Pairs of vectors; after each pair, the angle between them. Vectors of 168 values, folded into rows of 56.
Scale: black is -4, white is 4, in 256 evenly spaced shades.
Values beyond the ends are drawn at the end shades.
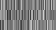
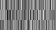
nearly parallel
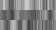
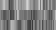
nearly parallel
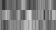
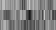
nearly opposite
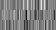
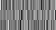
partly opposed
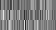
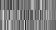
nearly parallel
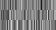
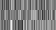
partly aligned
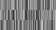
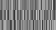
orthogonal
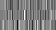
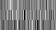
nearly opposite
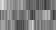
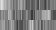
nearly parallel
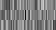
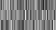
nearly opposite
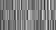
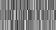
partly opposed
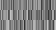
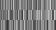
nearly opposite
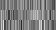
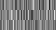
orthogonal
